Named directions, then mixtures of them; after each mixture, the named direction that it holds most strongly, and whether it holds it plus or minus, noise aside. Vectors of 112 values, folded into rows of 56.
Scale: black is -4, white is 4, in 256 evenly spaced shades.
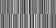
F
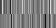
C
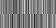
F, minus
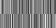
C, minus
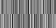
F, minus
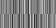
F, minus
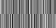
F, minus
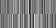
F, plus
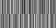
F, plus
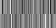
C, minus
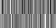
C, minus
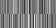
F, plus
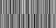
F, minus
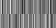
C, minus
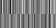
C, plus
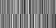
F, plus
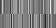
C, plus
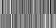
C, minus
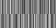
F, plus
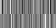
C, minus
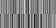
F, minus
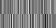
F, plus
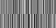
F, minus
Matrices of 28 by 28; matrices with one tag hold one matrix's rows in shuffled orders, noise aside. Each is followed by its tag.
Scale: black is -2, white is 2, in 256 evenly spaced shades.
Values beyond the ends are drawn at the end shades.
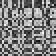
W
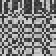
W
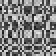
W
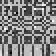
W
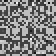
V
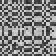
W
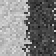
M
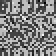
V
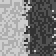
M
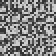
V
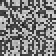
V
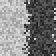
M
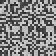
V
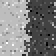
M
